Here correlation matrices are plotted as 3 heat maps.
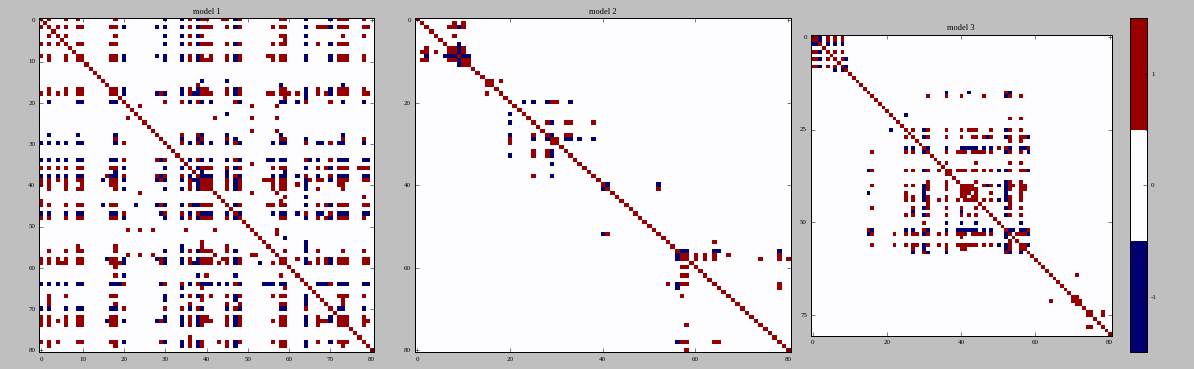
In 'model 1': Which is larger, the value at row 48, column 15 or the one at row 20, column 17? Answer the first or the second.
the first
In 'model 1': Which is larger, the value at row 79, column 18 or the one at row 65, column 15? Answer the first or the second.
the first
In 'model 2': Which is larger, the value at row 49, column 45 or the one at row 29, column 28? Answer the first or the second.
the first
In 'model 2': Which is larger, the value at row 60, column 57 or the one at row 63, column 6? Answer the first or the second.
the first
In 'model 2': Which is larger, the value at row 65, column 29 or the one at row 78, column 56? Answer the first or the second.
the first
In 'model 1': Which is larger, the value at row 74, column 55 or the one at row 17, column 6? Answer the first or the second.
the second
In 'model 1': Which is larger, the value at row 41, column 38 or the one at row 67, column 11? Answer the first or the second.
the second
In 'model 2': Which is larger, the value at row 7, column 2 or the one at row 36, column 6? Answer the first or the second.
the first
